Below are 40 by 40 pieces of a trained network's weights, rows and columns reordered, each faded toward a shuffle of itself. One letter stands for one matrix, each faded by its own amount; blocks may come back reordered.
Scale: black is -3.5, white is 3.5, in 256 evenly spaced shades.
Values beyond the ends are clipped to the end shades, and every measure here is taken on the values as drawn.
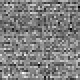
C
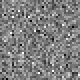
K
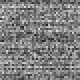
C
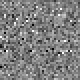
K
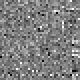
K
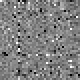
K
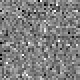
K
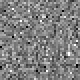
K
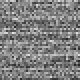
C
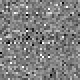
K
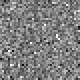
K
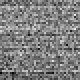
C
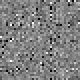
K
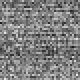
C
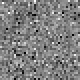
K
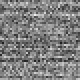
C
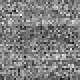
C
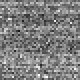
C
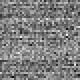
C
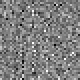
K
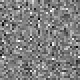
K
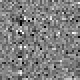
K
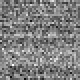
C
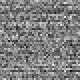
C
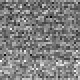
C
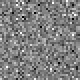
K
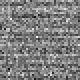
C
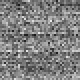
C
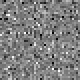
K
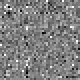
K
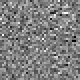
K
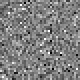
K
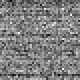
C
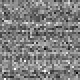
C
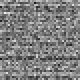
C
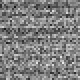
C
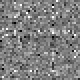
K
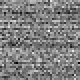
C
